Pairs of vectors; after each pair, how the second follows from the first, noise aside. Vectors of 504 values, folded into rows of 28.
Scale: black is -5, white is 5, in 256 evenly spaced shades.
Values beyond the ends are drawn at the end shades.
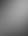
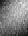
scaled up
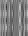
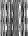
scaled up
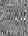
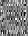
scaled up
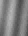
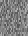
shuffled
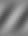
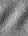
copied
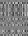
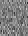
shuffled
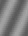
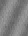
shrunk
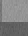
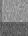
copied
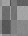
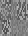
sign-scrambled
